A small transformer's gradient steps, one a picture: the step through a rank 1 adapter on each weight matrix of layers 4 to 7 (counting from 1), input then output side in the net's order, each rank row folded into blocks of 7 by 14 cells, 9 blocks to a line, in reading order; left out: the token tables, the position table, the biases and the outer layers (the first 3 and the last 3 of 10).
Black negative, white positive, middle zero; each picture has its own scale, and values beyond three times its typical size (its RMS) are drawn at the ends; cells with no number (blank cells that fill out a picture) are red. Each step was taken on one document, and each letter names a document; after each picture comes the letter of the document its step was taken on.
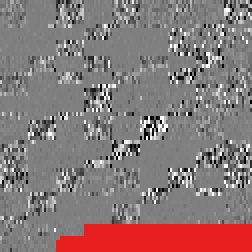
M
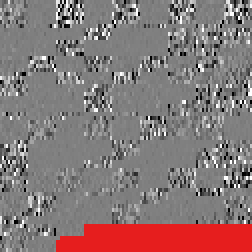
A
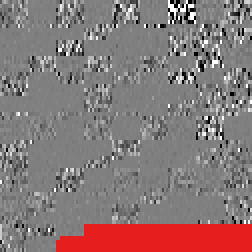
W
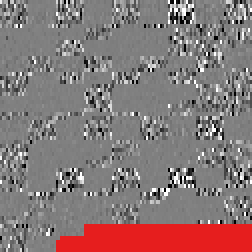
W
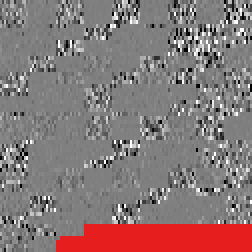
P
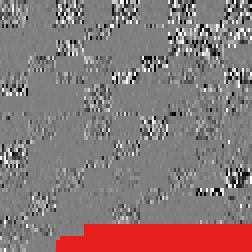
P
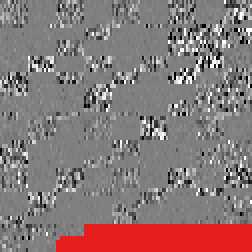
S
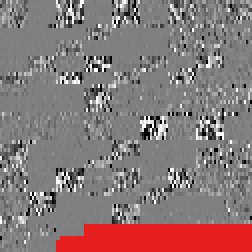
M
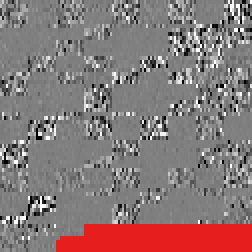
S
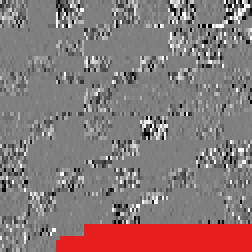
M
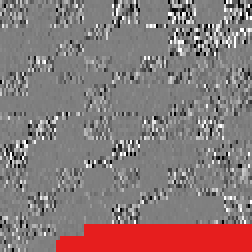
P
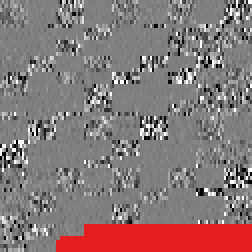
S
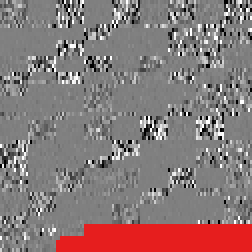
M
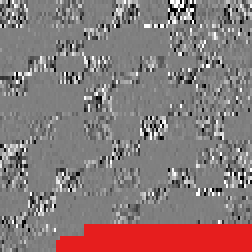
M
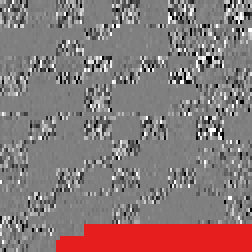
W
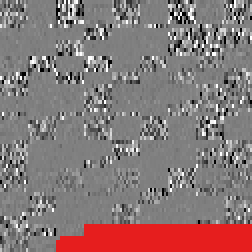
A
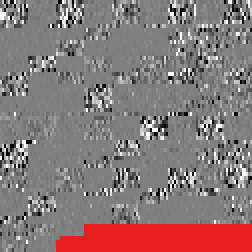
P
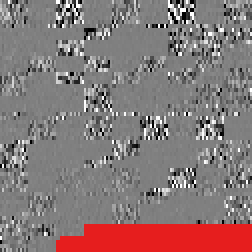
A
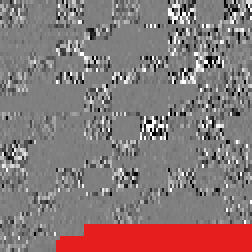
P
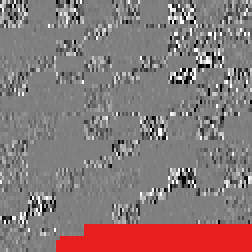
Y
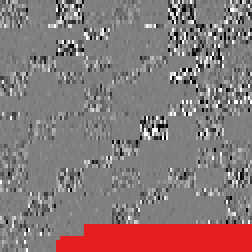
Y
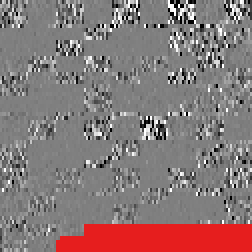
A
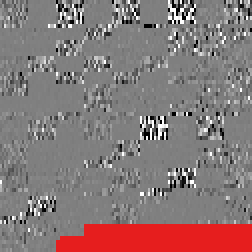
Y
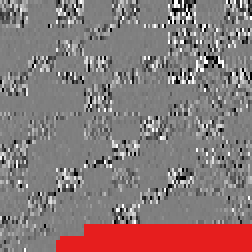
P
